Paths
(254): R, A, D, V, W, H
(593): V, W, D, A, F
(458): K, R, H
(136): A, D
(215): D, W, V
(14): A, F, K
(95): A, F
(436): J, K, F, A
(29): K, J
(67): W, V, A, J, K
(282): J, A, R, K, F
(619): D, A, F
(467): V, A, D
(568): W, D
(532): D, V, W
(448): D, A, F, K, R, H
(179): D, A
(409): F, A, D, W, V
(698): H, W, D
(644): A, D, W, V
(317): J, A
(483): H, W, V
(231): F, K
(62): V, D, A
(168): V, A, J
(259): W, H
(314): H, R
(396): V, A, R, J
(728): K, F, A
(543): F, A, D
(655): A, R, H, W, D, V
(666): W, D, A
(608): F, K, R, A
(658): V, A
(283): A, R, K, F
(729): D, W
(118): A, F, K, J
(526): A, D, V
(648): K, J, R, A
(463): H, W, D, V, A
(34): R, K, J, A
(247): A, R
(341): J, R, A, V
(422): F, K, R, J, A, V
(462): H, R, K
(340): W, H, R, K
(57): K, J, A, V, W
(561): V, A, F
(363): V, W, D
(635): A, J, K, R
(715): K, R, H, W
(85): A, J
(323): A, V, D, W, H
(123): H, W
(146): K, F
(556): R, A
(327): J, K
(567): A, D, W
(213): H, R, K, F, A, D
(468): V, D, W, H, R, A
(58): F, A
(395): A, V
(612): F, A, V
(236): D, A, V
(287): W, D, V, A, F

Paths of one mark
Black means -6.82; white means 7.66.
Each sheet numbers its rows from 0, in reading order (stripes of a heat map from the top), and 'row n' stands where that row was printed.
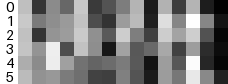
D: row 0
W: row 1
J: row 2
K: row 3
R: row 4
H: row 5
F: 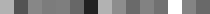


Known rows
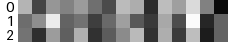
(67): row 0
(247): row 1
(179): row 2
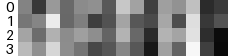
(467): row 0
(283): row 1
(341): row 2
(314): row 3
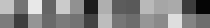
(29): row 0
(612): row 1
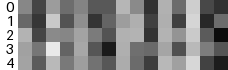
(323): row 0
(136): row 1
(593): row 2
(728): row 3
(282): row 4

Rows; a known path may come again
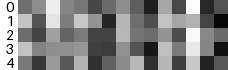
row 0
(556)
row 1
(327)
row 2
(58)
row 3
(123)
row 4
(179)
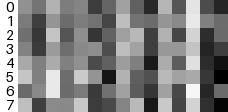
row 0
(655)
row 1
(612)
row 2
(136)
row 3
(467)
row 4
(254)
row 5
(29)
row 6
(247)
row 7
(729)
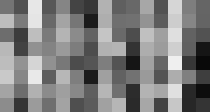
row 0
(14)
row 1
(231)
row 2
(317)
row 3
(593)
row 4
(314)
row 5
(146)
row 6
(341)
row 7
(236)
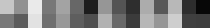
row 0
(458)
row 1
(635)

